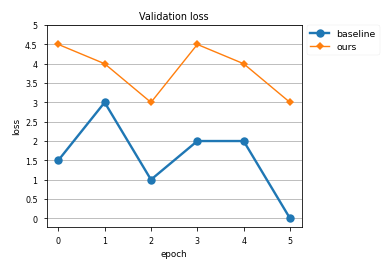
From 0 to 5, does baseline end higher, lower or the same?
lower
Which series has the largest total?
ours
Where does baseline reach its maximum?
1
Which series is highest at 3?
ours
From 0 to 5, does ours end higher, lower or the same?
lower
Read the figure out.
Title: Validation loss
x-axis: epoch, ticks 0 1 2 3 4 5
y-axis: loss, ticks 0 0.5 1 1.5 2 2.5 3 3.5 4 4.5 5
Legend: baseline, ours
Values:
baseline: 1.5 3 1 2 2 0
ours: 4.5 4 3 4.5 4 3
